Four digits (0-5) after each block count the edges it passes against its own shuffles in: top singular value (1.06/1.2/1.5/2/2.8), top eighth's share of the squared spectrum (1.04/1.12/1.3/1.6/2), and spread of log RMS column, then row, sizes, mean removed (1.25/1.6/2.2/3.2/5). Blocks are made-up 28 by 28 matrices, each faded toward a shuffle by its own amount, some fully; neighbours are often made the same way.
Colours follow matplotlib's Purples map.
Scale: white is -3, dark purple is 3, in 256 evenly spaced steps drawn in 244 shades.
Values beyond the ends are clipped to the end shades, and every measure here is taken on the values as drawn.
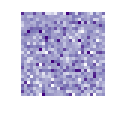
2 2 0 1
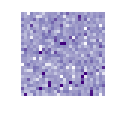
0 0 0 0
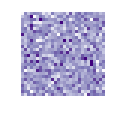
0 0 0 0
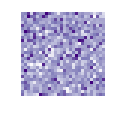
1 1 0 0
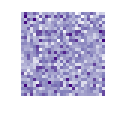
3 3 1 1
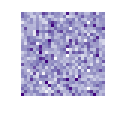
1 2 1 0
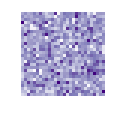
1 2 0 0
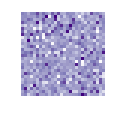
1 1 0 0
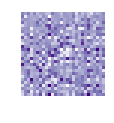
3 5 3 2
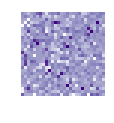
1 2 0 0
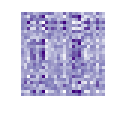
4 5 3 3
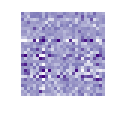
3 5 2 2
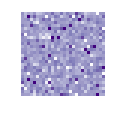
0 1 0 0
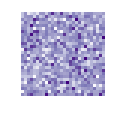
0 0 0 0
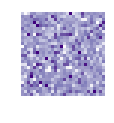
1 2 0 1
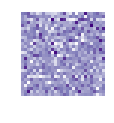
2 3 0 1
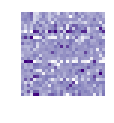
3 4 1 2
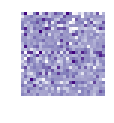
3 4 1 2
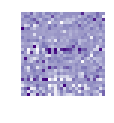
3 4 1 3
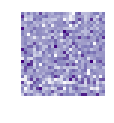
2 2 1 1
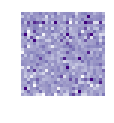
2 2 0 1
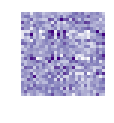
3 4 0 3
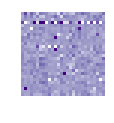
3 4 0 1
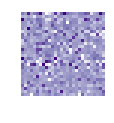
2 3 0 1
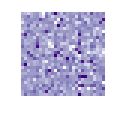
1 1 0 0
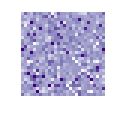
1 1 0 0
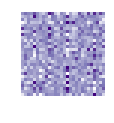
3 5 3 2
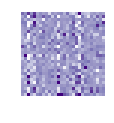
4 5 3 2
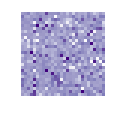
1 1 0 0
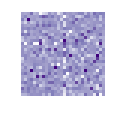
2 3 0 0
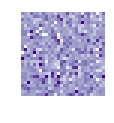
1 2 0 0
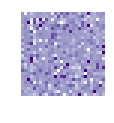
1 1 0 0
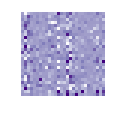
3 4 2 0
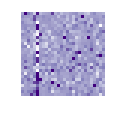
3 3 1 0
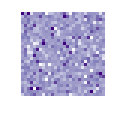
0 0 0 0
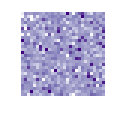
0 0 0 0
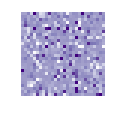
1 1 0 1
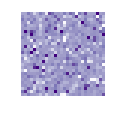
0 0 0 0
